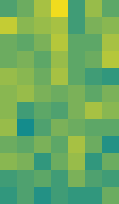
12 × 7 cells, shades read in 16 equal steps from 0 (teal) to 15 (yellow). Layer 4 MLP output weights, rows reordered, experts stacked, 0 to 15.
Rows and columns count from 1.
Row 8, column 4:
7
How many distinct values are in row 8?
6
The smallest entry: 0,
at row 8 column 2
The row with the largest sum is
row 2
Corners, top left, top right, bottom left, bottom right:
4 5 2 6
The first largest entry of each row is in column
4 1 4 7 4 2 6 1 5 5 5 7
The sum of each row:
52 57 49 49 43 49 45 36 40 40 29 20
